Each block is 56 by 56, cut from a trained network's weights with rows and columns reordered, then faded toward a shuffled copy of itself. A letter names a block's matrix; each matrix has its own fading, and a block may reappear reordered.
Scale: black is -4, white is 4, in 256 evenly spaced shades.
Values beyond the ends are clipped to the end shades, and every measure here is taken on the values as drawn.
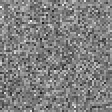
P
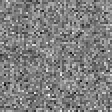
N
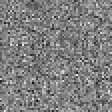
N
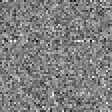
P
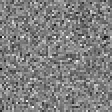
P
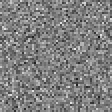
P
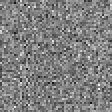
N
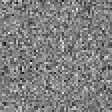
N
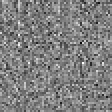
N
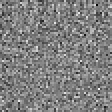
N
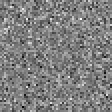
N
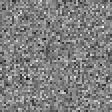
P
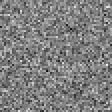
P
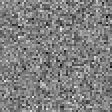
N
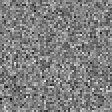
P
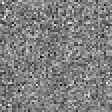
N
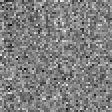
N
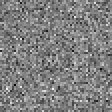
N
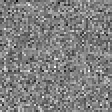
P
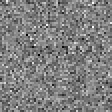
P
